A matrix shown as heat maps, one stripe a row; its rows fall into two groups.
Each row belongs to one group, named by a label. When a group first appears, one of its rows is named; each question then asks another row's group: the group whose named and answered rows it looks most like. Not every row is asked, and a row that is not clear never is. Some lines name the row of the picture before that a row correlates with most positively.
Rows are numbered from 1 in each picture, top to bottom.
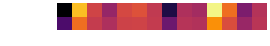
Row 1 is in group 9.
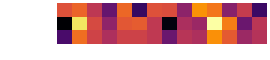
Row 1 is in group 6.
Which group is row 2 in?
9
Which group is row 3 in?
9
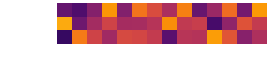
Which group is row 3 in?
9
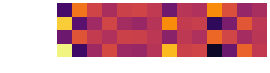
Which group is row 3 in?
9
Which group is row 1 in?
9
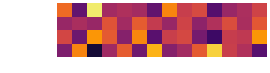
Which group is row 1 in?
6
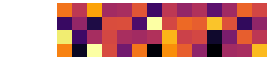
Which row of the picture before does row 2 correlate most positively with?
4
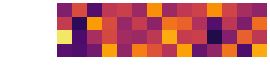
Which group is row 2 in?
6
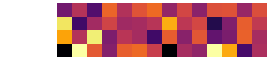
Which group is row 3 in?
6
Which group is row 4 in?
9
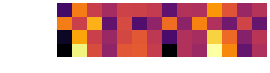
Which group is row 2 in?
6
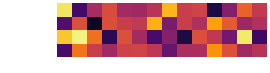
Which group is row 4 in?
9
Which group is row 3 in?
6
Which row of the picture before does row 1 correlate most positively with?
2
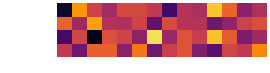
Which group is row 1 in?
9
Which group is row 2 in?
6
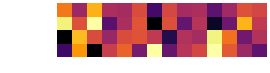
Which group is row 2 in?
6
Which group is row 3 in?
9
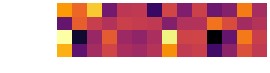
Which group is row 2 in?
9
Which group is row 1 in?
6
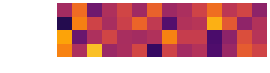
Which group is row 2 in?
9
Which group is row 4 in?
6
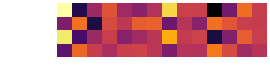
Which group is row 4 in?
9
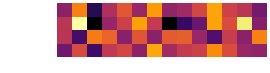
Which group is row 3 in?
6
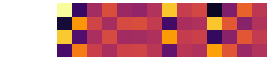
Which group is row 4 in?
9
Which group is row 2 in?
9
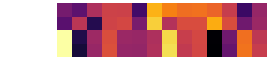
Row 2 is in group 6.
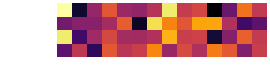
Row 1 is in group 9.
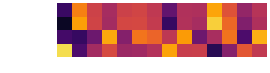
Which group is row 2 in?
9
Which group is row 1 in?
9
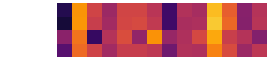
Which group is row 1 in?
9
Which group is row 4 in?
9
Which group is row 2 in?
9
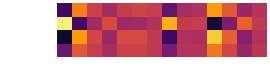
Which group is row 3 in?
9
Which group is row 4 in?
9
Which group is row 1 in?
9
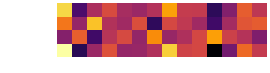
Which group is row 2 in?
6
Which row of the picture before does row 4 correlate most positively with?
2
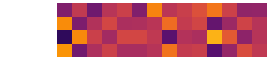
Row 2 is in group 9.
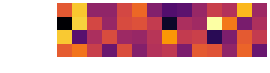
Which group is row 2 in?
9
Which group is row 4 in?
6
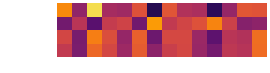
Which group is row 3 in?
6
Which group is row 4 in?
6
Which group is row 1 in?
6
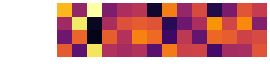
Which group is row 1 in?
6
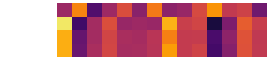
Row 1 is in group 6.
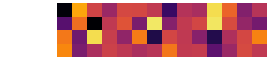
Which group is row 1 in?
9
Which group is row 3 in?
6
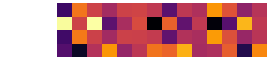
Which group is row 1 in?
9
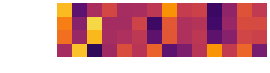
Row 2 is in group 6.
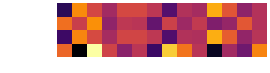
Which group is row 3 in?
9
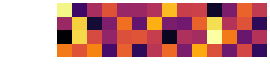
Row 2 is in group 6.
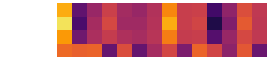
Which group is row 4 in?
6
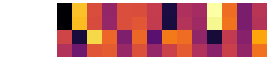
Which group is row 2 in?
9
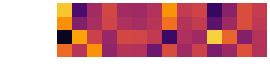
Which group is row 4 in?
6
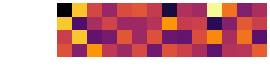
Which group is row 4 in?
6
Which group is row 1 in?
9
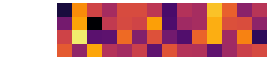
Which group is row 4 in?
6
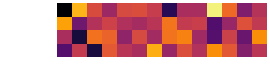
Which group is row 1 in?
9
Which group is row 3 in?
6
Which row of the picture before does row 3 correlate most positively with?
4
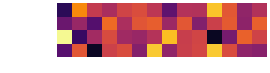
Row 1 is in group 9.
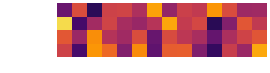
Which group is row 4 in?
6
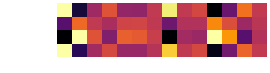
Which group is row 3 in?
9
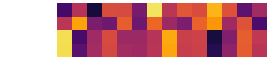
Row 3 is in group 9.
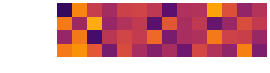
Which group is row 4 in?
6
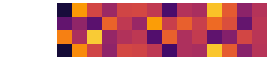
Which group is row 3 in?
6
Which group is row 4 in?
9
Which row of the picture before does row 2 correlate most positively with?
3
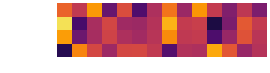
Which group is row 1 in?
6
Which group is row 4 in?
9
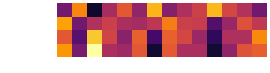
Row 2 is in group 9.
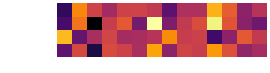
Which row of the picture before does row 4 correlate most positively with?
1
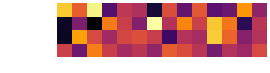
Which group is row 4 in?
6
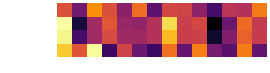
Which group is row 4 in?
6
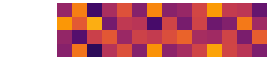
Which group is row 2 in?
6
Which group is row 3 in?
6
